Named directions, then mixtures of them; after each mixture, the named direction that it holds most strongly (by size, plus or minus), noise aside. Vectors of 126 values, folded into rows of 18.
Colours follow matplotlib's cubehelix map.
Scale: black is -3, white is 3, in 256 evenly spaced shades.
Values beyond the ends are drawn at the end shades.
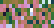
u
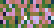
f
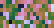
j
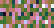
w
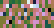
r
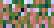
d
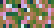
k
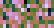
d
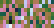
u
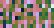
w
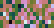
j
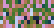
f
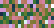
w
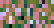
u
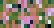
k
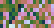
j
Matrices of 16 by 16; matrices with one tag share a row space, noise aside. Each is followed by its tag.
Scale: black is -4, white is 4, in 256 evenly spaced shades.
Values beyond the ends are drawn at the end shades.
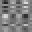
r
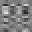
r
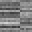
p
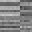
p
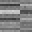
p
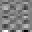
r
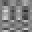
r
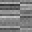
p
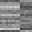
p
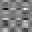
r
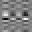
r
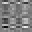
r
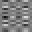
r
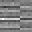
p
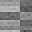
p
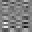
r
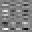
r
